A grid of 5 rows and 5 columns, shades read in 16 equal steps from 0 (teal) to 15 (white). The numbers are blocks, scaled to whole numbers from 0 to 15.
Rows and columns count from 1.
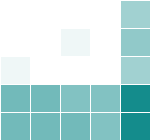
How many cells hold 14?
2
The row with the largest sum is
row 1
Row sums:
69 67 68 26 25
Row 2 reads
15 15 14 15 8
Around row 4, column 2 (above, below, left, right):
15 6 6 7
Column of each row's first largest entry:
1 1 2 3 4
